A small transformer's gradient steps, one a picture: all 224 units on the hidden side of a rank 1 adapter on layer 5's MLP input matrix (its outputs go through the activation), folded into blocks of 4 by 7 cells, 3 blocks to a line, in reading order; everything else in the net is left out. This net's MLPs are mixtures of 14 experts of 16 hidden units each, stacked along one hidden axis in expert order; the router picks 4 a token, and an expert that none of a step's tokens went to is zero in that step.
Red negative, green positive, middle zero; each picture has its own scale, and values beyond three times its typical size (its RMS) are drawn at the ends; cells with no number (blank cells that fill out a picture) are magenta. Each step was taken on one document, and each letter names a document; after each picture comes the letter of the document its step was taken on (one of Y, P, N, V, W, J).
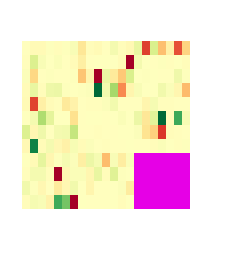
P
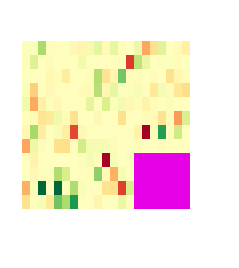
P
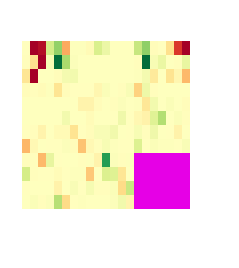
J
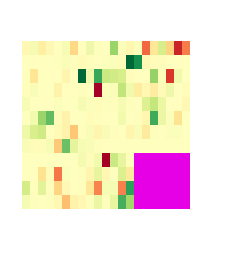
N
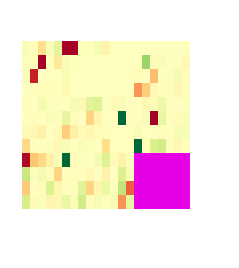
J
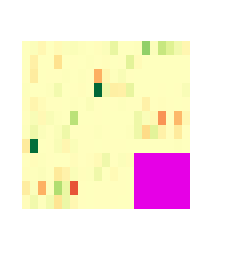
P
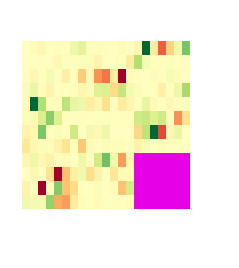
P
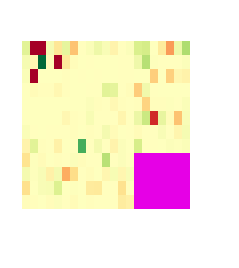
J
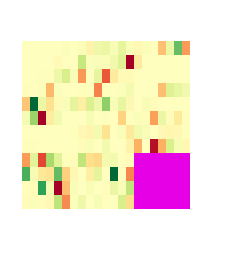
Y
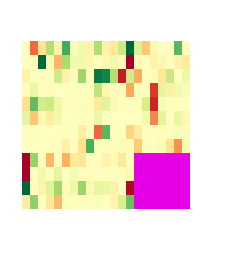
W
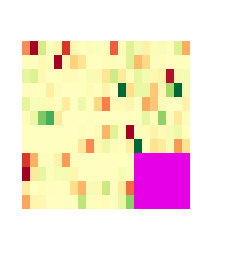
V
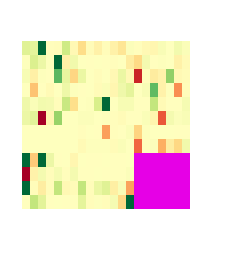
W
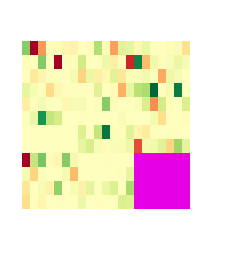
V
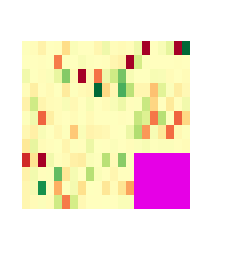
Y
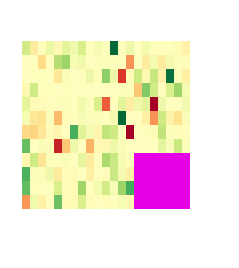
W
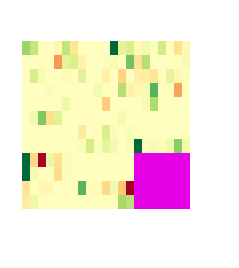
V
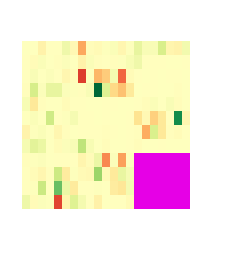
P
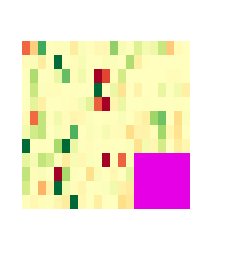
N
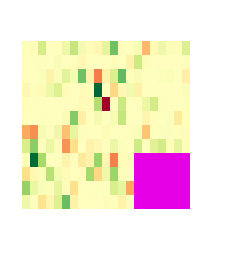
N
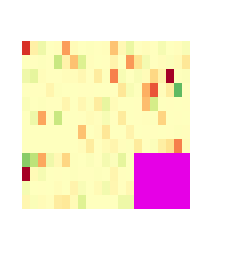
V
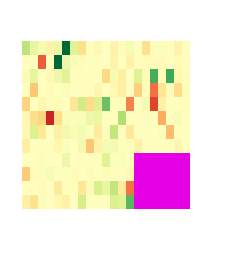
W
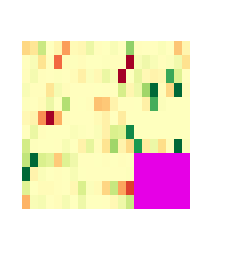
V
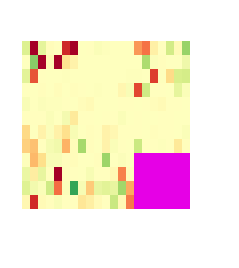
J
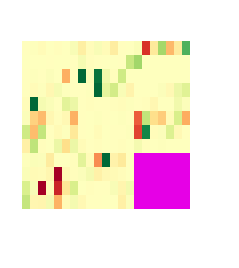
P
